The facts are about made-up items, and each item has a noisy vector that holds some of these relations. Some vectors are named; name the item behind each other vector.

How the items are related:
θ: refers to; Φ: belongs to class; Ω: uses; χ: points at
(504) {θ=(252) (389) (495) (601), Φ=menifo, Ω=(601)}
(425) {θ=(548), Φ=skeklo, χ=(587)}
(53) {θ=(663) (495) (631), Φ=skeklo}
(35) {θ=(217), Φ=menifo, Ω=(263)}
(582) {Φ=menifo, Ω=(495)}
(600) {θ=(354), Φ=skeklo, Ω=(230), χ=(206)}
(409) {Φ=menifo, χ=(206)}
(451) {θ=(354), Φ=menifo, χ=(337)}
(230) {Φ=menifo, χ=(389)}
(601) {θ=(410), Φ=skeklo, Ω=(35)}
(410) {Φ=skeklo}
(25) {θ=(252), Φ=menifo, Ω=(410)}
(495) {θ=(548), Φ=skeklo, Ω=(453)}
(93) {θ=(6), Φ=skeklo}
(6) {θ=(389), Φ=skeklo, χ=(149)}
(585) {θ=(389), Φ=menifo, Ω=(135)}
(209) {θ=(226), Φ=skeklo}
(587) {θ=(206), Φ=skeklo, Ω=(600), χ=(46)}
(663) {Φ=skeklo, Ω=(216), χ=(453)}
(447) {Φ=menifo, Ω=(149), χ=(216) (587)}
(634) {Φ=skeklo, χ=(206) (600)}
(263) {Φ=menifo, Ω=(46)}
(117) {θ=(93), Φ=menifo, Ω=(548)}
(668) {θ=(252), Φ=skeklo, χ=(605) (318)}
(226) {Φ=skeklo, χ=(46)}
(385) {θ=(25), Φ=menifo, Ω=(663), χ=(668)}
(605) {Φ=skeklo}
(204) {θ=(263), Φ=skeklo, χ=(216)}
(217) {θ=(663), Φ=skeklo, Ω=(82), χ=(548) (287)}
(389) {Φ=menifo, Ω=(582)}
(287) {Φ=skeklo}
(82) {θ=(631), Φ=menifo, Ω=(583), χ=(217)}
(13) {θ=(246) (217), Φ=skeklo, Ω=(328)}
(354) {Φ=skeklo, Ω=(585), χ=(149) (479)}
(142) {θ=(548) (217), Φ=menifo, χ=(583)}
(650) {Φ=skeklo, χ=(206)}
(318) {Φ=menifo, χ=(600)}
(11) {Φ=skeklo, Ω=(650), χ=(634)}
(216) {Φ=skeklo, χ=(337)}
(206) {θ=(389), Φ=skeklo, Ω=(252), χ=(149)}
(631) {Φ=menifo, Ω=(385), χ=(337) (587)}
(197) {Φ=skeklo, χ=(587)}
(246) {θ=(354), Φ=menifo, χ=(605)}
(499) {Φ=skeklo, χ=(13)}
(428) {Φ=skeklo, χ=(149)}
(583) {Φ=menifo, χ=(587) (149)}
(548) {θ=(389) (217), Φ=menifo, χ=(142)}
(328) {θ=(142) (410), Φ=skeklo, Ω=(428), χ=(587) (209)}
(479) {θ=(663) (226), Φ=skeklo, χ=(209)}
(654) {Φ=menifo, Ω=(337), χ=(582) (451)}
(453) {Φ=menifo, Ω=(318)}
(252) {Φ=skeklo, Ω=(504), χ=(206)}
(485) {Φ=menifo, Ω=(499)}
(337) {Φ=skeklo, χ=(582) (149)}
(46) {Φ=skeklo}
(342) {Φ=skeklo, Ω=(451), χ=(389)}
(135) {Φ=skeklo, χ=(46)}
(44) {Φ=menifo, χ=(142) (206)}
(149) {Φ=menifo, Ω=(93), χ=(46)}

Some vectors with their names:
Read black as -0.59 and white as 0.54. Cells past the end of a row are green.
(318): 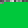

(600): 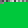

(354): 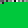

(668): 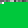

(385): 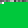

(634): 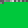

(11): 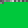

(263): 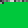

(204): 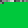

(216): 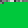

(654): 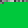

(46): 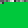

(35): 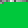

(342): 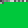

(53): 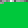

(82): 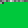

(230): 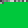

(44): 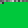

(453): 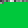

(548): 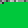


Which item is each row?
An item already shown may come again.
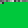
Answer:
(583)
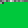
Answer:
(82)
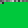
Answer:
(44)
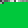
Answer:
(389)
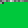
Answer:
(82)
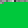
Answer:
(328)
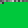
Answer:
(44)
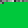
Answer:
(447)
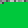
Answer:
(142)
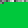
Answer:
(587)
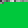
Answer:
(93)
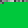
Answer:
(654)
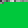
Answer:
(93)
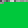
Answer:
(585)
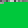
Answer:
(601)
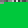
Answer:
(252)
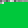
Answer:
(504)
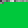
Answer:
(117)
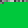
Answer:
(654)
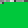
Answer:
(479)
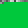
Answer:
(495)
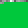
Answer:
(53)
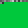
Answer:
(44)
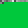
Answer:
(6)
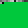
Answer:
(226)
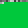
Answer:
(25)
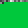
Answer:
(287)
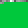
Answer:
(53)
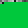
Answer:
(631)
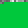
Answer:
(206)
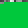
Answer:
(605)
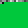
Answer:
(217)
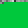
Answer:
(425)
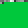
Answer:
(209)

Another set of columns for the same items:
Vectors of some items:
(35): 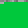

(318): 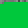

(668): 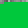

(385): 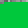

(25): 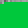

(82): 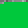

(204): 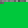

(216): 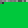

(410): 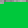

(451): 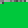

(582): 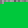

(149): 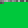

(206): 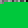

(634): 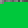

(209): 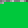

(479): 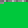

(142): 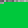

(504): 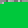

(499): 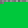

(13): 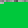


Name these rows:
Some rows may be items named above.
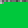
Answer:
(600)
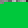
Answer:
(226)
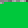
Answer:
(663)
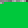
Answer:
(663)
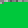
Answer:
(354)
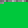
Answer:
(479)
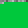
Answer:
(53)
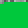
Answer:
(252)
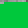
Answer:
(495)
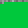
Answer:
(46)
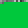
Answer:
(587)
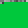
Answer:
(451)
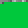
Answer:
(631)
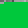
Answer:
(548)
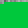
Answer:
(25)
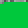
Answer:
(252)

